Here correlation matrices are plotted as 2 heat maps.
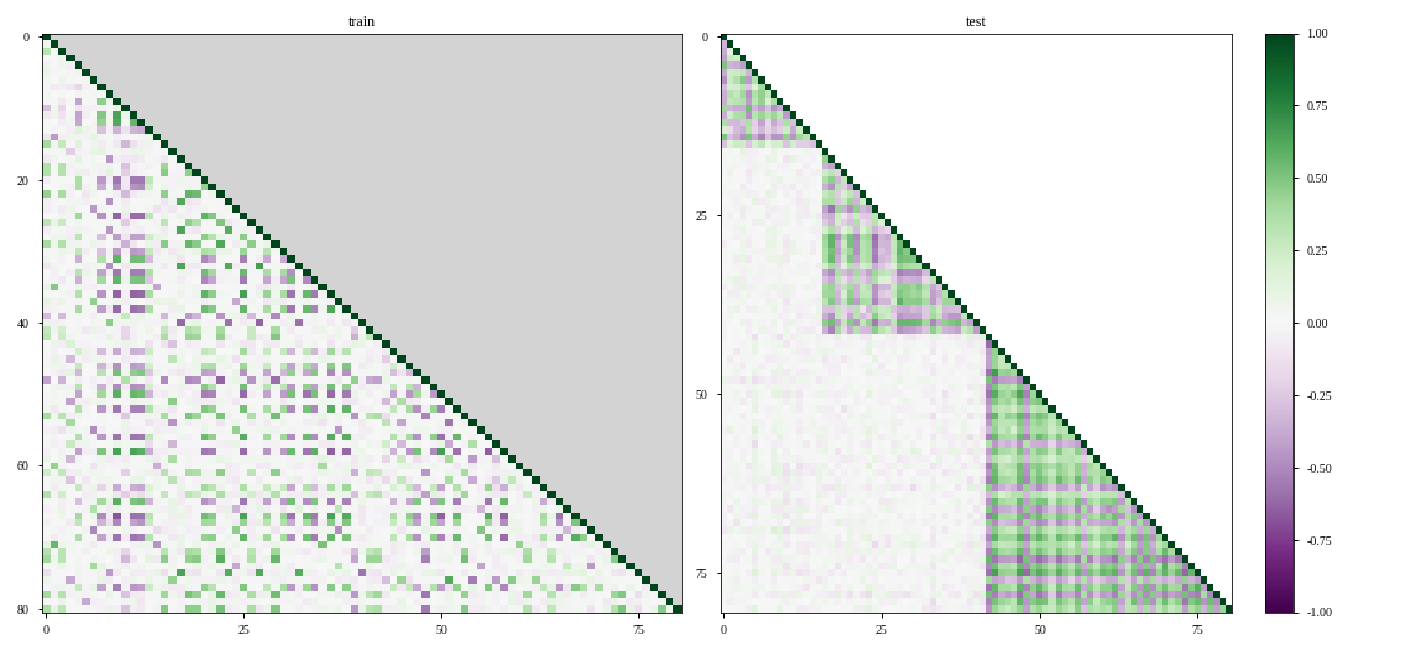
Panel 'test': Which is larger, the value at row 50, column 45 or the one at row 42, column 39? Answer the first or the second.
the first
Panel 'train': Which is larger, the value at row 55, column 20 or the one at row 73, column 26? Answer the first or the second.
the second
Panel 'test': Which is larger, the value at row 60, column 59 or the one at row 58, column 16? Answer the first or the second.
the first
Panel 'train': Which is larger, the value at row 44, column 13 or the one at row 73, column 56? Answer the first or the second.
the first
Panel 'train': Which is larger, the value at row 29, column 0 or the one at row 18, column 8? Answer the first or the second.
the first
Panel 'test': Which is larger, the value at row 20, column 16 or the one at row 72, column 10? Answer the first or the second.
the first
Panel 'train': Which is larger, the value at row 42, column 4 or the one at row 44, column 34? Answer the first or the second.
the first
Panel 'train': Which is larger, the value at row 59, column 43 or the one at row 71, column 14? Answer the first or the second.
the first
